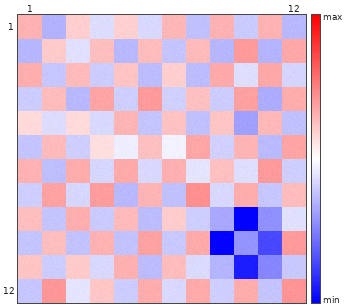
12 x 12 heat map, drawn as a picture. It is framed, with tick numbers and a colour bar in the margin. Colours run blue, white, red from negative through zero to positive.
Grain: checkered. Ninth with the lowest average: bottom right. Odd patch: lower, in the bottom right.
